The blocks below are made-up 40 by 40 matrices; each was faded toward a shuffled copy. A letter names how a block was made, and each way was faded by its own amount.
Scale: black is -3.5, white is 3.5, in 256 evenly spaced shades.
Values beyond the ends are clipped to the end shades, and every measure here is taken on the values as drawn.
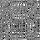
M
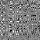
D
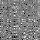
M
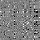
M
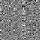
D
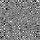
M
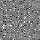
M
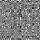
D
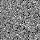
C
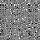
M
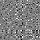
M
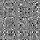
D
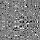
M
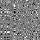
M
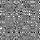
D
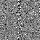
C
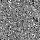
C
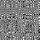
D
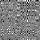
D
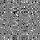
M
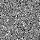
C
